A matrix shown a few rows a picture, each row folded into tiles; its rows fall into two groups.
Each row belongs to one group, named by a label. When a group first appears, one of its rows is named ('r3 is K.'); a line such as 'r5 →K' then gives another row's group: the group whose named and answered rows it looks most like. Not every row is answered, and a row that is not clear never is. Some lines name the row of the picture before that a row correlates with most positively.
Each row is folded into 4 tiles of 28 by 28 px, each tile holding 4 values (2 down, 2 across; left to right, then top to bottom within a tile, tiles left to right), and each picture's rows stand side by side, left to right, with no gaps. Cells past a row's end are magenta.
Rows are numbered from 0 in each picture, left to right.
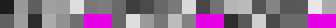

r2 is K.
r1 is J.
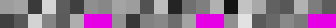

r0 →K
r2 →J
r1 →K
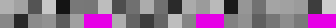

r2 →J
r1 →J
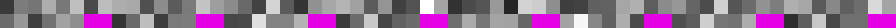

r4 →J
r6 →K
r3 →K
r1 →K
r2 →K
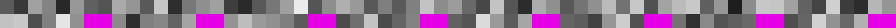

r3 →K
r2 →J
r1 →K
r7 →K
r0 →J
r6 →K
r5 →J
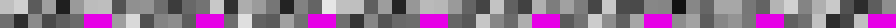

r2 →J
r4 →K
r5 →K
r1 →J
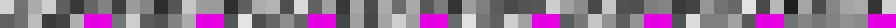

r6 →J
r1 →J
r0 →K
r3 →J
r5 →K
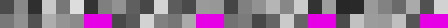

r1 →K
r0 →J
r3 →J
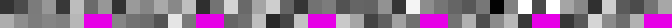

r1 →J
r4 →J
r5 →K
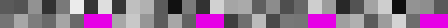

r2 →K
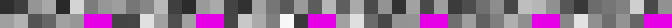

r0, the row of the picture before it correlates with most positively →3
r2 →J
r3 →J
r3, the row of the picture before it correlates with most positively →1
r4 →J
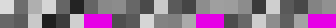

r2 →K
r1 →K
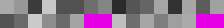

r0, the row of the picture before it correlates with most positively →2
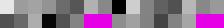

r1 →J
